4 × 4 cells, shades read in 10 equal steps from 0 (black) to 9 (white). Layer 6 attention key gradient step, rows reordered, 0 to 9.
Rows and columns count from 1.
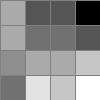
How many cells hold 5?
1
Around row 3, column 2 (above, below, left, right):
4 8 5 6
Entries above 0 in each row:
3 4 4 4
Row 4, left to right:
4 8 7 9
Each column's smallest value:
4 3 3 0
